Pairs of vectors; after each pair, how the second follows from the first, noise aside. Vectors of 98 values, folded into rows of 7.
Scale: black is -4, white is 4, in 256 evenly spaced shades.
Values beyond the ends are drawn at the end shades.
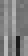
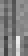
negated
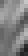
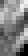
scaled up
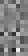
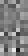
negated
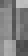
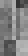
negated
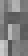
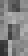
negated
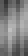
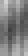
negated
